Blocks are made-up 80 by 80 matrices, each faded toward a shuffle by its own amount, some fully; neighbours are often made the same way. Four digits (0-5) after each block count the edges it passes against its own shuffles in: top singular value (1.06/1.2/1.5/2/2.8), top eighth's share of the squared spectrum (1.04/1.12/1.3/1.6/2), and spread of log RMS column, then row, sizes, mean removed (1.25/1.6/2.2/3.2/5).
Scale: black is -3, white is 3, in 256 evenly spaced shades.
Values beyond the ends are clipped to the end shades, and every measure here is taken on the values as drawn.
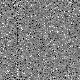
2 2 1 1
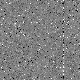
3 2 1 0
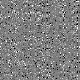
4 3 2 1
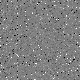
2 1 0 0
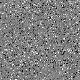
3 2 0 1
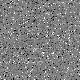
2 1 0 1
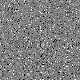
3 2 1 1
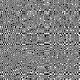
5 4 3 3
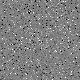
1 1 0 0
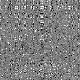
4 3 2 2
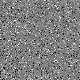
3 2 1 1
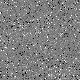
2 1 0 1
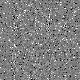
3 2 1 1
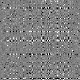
5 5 3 3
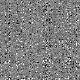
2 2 3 2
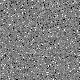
0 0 0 0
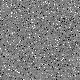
0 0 0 0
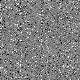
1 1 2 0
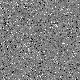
0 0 0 0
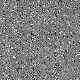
1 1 1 0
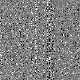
2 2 3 2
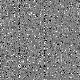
1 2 2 1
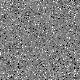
1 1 1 0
